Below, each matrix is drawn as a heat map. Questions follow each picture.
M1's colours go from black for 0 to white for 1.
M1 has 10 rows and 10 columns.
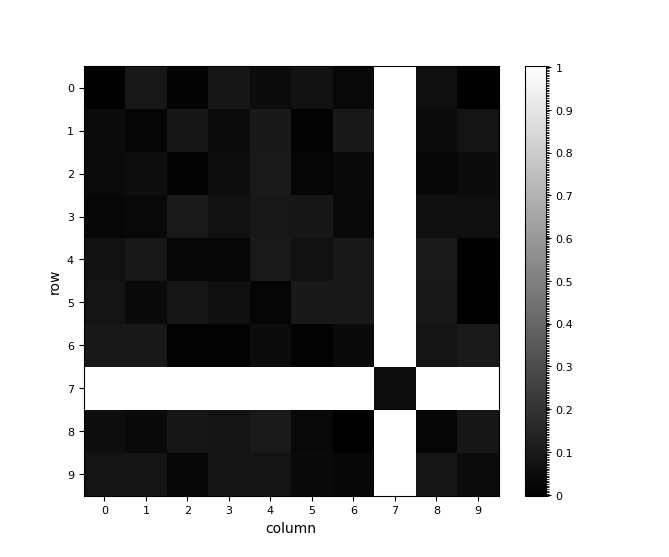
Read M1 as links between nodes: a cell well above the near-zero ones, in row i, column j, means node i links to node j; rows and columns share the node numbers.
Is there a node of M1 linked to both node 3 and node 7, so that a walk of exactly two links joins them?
no
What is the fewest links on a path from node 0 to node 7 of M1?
1
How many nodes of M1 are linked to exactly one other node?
9
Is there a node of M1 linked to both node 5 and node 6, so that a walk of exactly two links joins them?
yes
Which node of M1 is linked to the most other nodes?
node 7
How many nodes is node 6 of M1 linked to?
1
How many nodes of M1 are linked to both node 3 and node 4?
1
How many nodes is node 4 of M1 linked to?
1
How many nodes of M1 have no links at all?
0
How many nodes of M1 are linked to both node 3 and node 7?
0
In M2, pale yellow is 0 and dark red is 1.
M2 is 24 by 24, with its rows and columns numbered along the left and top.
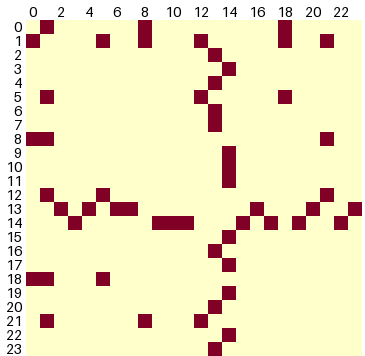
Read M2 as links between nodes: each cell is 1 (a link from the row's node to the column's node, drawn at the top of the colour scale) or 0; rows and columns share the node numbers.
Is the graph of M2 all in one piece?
no
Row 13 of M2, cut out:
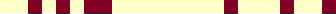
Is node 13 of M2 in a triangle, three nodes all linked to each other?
no
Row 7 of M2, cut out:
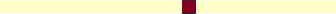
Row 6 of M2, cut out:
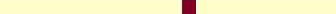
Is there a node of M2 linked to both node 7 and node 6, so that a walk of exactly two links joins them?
yes
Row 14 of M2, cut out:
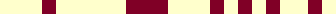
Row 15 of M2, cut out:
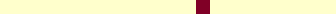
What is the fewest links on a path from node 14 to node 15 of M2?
1
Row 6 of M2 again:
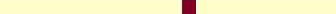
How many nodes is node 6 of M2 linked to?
1
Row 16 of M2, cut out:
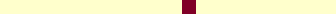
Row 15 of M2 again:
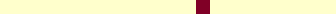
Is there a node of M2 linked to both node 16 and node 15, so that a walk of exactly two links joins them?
no
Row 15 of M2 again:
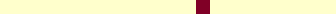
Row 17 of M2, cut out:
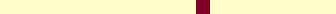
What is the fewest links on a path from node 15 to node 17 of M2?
2
